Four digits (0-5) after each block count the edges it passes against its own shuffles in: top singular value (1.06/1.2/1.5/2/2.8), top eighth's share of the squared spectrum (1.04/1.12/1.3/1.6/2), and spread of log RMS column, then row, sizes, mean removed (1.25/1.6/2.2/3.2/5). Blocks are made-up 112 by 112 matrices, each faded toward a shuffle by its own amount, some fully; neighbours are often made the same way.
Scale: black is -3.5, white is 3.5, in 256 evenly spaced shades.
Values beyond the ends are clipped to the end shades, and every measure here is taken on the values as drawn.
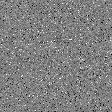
2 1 0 0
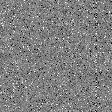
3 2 1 0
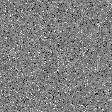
2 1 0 0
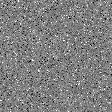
2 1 0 0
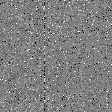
3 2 1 0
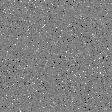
1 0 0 0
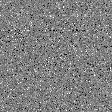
1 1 0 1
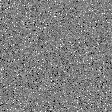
0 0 0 0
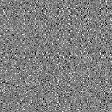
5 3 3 2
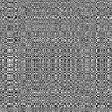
5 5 4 4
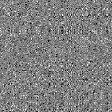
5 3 2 2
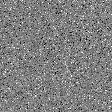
0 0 0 0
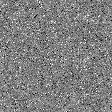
2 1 0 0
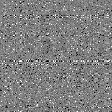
4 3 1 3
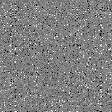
4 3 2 1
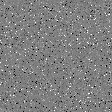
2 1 0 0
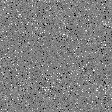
3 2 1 1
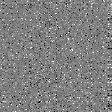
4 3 2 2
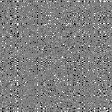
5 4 3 3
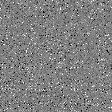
3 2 0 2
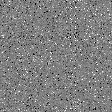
2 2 1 0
